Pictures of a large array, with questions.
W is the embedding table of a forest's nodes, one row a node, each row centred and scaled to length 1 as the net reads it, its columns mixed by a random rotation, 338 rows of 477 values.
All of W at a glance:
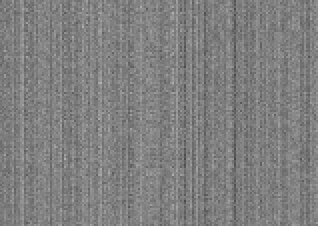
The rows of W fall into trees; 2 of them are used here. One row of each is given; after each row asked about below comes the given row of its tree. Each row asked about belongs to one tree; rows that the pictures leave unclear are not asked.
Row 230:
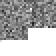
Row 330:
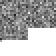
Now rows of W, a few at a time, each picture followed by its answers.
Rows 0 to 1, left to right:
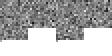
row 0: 230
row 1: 230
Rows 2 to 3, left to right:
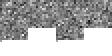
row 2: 330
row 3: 230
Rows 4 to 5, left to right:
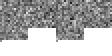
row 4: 230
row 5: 330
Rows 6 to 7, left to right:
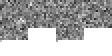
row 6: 330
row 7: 230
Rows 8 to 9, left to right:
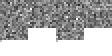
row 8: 230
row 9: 330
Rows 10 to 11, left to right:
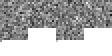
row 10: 230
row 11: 330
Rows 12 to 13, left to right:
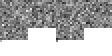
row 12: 230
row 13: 230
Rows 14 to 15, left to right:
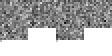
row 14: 230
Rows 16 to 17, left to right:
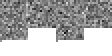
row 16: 230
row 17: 230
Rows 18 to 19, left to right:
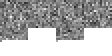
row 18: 330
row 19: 330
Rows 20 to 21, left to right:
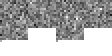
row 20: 330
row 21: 330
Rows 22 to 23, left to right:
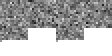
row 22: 230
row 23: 230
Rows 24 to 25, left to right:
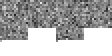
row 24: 330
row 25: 230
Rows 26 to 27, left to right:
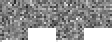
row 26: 330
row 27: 330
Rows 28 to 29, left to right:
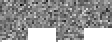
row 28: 330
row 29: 230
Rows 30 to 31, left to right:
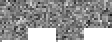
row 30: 330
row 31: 230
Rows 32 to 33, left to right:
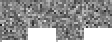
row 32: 230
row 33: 230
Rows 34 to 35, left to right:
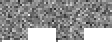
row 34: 230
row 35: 230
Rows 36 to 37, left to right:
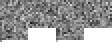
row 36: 230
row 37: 330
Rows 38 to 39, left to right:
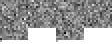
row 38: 330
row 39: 330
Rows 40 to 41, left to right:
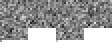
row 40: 230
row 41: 230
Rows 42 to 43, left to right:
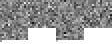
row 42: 230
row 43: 330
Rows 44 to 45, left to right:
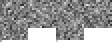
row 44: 330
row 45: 330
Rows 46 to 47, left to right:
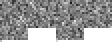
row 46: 330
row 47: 330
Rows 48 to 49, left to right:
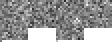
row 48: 230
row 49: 330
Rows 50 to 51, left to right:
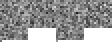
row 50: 230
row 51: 230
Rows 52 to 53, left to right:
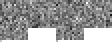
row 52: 330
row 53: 330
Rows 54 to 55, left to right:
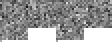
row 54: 330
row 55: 230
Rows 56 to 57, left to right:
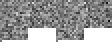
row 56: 230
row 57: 230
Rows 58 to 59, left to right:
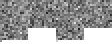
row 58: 230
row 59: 330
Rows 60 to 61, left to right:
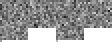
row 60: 330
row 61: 230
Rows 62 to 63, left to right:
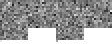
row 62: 330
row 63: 230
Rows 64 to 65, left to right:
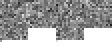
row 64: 230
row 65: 330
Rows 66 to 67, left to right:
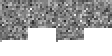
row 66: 230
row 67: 230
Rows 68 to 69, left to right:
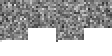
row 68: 330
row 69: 230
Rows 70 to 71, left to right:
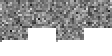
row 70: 230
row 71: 230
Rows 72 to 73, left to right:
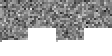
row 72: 230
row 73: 230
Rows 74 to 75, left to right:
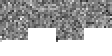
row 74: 330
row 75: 230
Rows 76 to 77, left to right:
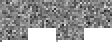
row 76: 230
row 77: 230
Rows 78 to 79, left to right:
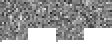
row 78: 330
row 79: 330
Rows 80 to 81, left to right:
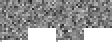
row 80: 230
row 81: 230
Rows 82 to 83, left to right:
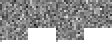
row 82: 330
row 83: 330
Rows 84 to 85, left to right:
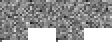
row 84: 230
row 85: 230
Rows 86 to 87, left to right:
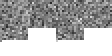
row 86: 230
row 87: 330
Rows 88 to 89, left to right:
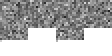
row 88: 330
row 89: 230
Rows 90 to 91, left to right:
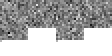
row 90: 330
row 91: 330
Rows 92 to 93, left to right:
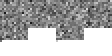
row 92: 230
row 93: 230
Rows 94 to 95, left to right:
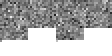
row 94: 330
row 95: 230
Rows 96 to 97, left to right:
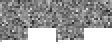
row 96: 230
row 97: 230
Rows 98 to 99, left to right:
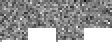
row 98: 330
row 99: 230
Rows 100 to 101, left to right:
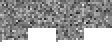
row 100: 230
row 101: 230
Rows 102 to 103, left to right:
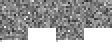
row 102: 330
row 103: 230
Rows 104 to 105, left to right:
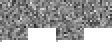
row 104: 330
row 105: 330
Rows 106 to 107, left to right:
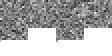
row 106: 330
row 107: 230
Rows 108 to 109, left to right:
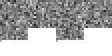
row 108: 330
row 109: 230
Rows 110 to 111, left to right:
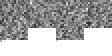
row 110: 330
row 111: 230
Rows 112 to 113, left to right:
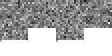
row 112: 230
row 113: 230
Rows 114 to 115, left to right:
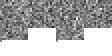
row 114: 230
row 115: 330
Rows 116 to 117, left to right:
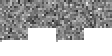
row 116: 230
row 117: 330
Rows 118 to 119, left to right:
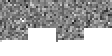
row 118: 330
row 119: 230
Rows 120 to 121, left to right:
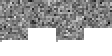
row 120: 230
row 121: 330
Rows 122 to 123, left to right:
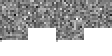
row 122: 330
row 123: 330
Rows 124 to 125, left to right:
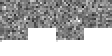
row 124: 330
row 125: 330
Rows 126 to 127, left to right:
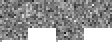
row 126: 230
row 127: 330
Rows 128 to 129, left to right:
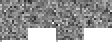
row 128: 230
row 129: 230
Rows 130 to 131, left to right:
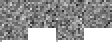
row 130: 230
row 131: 330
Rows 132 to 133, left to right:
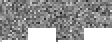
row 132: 330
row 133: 230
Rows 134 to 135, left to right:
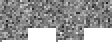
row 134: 230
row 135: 230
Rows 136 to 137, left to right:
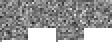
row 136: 230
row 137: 230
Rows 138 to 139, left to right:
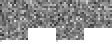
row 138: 330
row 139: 330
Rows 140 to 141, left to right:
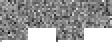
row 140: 330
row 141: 230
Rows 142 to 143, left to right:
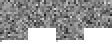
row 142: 330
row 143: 230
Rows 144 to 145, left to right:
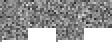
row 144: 230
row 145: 230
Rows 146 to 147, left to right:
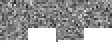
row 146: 330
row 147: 230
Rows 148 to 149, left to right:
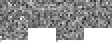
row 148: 330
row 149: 330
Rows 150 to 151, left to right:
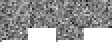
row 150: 230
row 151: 230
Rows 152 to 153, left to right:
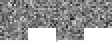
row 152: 330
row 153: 330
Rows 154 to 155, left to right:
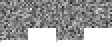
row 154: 230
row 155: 330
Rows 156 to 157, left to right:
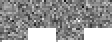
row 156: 330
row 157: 330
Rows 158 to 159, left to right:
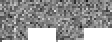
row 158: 230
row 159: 230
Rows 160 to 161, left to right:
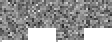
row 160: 330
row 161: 230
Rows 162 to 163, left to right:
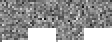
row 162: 230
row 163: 330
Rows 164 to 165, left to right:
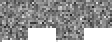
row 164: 230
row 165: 330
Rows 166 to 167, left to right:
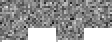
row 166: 330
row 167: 330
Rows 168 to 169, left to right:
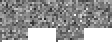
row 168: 230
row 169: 230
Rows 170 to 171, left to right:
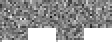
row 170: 330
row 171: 330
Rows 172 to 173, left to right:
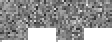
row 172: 330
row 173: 330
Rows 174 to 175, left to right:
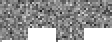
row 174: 230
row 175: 230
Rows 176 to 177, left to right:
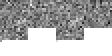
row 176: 330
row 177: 330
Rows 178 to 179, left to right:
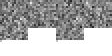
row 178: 330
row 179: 330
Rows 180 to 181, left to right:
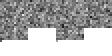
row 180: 230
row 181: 230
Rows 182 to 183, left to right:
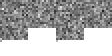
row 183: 330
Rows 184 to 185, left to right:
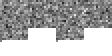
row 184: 230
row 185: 230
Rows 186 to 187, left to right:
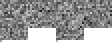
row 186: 230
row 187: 330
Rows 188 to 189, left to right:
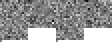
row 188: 230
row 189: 230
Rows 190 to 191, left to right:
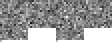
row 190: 230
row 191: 330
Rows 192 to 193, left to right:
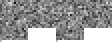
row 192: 330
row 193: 330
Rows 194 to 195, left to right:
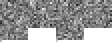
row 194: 330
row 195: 330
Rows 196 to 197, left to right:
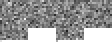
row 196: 330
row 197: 230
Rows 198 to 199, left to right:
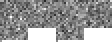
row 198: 330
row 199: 230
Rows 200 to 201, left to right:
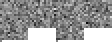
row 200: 330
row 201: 230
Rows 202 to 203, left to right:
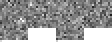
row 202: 330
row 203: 330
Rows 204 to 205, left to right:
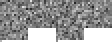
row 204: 330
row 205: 230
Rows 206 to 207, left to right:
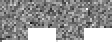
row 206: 230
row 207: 230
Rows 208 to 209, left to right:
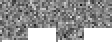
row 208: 330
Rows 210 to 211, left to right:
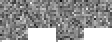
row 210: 330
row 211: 230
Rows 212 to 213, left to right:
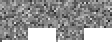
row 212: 230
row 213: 230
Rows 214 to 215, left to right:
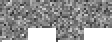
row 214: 330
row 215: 230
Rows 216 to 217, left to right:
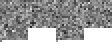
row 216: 230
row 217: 230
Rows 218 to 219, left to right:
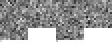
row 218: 330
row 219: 230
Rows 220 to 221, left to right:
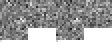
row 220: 330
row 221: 330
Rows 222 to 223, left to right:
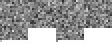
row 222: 230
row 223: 230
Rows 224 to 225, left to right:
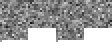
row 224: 230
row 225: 330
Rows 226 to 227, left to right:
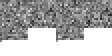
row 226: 230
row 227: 230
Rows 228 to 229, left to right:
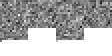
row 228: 230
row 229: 330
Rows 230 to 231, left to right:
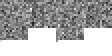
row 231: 230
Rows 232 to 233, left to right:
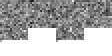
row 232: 230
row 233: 230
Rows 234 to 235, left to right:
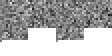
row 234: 230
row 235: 230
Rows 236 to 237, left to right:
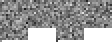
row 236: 330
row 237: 230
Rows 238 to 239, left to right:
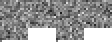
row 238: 230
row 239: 230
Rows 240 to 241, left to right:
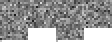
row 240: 330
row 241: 230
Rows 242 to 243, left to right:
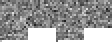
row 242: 330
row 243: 230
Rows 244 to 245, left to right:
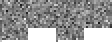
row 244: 330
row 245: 230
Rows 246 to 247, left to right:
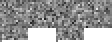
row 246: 230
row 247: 230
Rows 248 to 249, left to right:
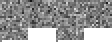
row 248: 230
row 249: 230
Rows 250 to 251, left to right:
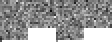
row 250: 230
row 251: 230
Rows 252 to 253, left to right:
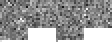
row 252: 330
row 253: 230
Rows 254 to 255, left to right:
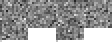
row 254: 330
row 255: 230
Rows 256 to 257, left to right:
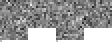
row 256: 330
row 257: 330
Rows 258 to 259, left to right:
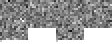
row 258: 330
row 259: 330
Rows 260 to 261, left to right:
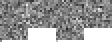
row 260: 230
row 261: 330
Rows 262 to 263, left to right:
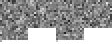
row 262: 330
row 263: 330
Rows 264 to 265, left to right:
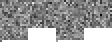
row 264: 230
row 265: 330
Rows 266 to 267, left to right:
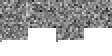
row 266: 230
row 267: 230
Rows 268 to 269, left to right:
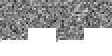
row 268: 330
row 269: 230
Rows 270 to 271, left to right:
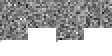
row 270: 330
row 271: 230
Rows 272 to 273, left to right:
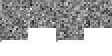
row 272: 230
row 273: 230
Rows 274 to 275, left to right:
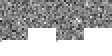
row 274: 330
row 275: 330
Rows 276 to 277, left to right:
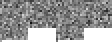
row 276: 230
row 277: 230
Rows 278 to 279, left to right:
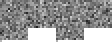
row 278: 330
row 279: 230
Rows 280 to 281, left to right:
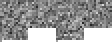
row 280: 230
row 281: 330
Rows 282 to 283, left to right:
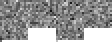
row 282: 230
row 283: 330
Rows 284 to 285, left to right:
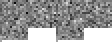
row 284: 330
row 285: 330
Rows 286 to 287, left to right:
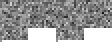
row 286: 230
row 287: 230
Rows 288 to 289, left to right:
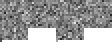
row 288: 230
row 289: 330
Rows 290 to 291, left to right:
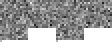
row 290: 330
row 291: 230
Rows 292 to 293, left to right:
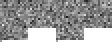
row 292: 230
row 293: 230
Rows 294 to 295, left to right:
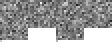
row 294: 330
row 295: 330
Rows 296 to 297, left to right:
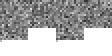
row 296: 230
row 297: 230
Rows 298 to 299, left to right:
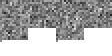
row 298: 230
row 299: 330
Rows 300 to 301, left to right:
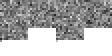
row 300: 230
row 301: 230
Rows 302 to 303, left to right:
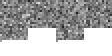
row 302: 230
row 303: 230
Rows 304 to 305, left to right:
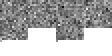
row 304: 330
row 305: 230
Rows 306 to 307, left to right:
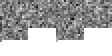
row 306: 230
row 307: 330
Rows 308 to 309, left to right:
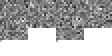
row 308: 330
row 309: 330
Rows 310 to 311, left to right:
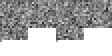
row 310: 230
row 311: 230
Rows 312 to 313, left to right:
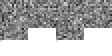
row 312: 330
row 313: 330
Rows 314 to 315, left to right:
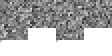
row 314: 230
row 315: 330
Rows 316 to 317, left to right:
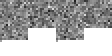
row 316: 230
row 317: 230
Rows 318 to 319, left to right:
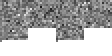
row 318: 230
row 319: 230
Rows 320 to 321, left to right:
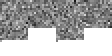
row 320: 330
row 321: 230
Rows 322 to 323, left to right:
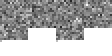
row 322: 230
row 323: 330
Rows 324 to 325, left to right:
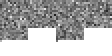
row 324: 330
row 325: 230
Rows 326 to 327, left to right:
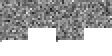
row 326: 230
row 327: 230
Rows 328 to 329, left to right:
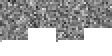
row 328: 330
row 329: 230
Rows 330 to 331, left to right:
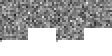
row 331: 330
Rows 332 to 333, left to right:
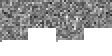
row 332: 230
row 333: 330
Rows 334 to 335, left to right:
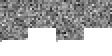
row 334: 230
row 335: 330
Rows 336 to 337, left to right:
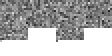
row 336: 330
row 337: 230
